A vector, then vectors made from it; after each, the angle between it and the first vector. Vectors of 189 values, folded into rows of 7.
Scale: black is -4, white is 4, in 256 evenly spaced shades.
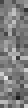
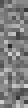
partly aligned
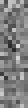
partly opposed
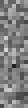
partly aligned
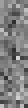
nearly opposite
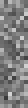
partly opposed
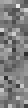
partly opposed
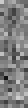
nearly opposite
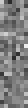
partly opposed
